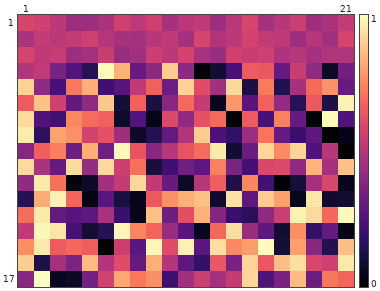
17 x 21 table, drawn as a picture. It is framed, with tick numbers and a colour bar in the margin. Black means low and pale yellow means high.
There is no overall slope. Neither half mirrors the other. The grain is fine, like static. On average the colour sits 50% of the way up the scale. No row or column stands out. The top part is calmer, up to a seam about 20% of the way down. There are no regular stripes.
